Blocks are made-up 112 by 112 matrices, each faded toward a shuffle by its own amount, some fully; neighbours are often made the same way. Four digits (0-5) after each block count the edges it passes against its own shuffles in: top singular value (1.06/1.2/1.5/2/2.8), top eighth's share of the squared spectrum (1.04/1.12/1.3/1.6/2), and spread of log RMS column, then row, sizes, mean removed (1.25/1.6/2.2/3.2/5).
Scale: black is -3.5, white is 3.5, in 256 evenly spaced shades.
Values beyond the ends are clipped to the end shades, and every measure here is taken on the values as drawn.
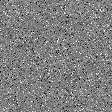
0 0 0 0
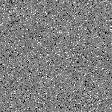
3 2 0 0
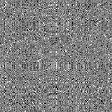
5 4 3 2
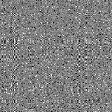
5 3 3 2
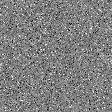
2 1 0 0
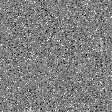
3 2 1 0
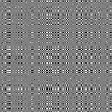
5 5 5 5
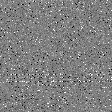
3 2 0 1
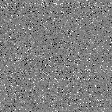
3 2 1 2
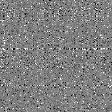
4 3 2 3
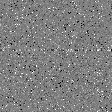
2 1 0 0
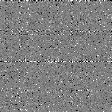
4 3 1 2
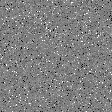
0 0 0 0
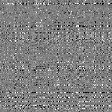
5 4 3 4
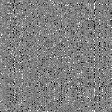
4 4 3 2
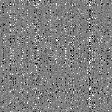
4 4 3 2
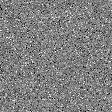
0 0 0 1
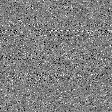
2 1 0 3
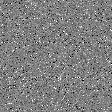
1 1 0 1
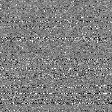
2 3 0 4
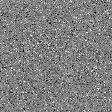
1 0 0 1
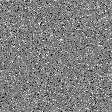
0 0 0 0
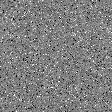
0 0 0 0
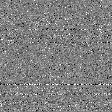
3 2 0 3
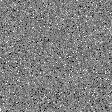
0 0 0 0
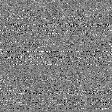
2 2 0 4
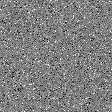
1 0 0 0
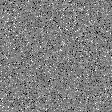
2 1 0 0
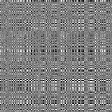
5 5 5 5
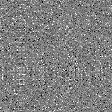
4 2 0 1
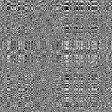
5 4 4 4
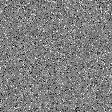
2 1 0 0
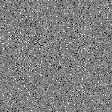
4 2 1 1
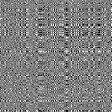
5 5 4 4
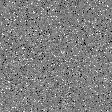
2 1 0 0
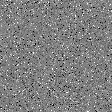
2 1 0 0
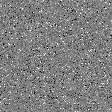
1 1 0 0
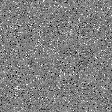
3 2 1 1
